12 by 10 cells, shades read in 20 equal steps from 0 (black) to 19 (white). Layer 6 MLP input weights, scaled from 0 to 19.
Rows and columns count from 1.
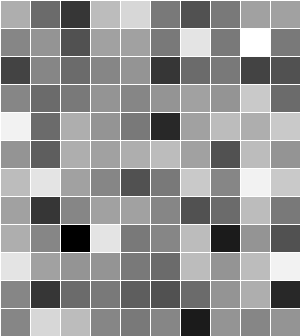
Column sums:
143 115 108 139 123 103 126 111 158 123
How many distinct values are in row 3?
7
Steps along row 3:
up down up up down up up down up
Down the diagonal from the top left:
13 11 8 11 9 14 15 8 11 18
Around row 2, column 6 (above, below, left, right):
9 4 12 17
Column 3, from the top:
4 6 8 9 13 13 12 10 0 11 8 14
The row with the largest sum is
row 7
